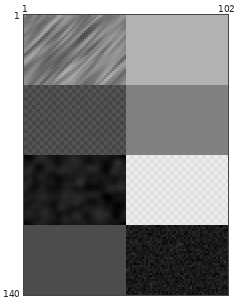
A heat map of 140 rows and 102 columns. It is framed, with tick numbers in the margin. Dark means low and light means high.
The table splits into 4 rows of 2 panels. Panel 1,1: middling, slanting up to the right. Panel 1,2: high, flat. Panel 2,1: low, checkered, faint in contrast. Panel 2,2: middling, flat. Panel 3,1: very low, blotchy, faint in contrast. Panel 3,2: very high, checkered, faint in contrast. Panel 4,1: low, flat. Panel 4,2: very low, fine-grained, faint in contrast.
